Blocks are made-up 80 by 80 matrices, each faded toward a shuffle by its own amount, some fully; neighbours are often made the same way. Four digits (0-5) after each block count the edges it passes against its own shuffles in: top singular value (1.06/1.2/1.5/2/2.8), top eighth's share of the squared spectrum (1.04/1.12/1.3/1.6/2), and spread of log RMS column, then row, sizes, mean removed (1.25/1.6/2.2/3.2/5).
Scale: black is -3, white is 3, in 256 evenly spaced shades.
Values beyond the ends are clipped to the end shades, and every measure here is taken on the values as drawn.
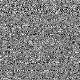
1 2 0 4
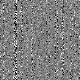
2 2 4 0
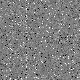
1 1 1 0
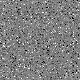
2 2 0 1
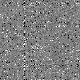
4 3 2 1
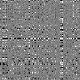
5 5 3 3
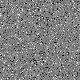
2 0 0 0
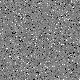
0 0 0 0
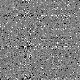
4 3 2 2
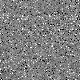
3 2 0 1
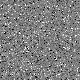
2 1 0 0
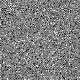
3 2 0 1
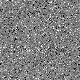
3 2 0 1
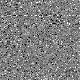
3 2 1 2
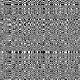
5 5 3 4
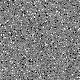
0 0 0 0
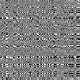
5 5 3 4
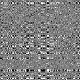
5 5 3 4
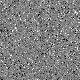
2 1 0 0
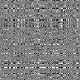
5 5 3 4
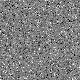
1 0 0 0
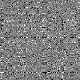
4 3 1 2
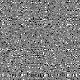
4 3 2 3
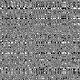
5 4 2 3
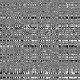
5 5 3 4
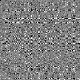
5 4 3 3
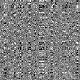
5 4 3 3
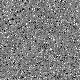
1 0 0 0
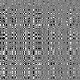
5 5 4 4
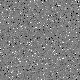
0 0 0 0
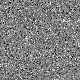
0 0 0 0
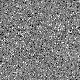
2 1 0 0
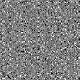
4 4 2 2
